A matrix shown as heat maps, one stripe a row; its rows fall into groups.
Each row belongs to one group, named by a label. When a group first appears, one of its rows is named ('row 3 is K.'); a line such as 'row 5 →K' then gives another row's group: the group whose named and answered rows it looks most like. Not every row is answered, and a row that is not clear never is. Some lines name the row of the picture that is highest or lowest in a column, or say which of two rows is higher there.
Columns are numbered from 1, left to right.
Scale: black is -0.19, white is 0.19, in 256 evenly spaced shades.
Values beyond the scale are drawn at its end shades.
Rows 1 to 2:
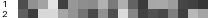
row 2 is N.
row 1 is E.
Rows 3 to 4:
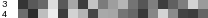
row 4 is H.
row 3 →N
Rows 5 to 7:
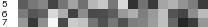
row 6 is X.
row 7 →H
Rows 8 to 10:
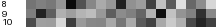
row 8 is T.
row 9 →H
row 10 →E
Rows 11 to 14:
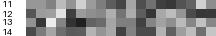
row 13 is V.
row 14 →T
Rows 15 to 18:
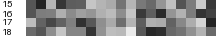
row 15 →V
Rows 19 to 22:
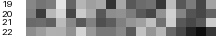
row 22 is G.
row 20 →H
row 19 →H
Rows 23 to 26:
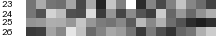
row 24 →T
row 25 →G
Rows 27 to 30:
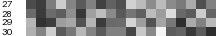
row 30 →G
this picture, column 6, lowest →28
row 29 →X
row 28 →V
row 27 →X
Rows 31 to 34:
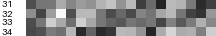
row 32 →H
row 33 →N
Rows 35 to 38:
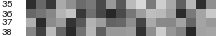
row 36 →X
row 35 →X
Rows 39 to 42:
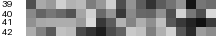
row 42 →X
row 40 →T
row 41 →G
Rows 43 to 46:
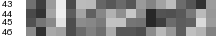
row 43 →H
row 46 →V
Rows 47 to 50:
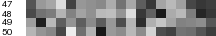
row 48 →E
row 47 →E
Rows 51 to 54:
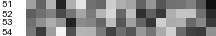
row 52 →E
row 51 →G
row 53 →E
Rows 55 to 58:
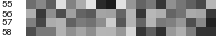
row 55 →H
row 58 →E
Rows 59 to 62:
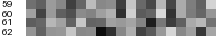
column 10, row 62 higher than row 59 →Yes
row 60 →T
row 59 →T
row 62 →X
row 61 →N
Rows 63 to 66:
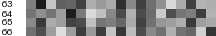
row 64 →T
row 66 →V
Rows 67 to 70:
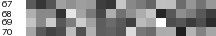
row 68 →G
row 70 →X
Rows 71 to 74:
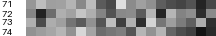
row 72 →H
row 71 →G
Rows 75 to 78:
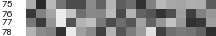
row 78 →G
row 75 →V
